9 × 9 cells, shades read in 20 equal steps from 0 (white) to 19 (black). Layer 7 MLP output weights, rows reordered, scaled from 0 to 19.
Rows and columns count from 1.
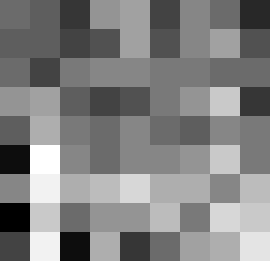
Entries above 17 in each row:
0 0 0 0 0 1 0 1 1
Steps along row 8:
down up down same down up down up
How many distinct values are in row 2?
5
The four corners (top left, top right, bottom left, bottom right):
11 16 14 2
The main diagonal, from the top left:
11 12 10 14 9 9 6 3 2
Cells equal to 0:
1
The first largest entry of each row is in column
9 3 2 9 1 1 1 1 3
